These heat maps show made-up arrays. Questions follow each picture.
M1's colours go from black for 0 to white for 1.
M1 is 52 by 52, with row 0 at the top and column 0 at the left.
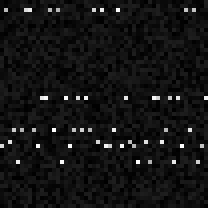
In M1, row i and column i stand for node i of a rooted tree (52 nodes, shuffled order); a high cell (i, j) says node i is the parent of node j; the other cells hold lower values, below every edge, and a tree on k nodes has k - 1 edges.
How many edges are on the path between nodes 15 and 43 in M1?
2
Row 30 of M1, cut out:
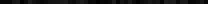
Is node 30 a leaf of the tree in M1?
yes
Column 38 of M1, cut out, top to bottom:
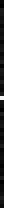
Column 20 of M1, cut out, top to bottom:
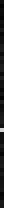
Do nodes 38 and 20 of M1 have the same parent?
no
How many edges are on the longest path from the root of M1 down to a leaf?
2
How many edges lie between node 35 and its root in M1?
0
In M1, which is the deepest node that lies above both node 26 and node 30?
36
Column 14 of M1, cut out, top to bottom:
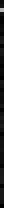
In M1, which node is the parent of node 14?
2
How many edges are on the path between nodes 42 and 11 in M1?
2
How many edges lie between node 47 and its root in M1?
2
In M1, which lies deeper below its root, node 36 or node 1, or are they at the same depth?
node 1
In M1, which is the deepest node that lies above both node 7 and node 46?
2
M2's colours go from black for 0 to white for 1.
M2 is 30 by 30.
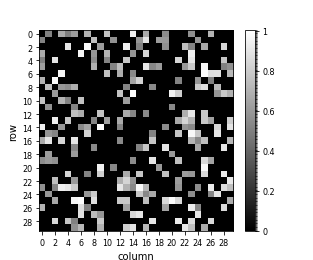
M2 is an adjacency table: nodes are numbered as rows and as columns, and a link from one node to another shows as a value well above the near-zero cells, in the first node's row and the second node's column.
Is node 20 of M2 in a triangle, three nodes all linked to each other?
no
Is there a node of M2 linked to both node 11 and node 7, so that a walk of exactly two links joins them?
no
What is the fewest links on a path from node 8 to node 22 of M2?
2
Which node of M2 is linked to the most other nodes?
node 23
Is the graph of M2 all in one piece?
yes
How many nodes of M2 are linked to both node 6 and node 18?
0
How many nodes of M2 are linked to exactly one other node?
0
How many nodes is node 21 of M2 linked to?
10
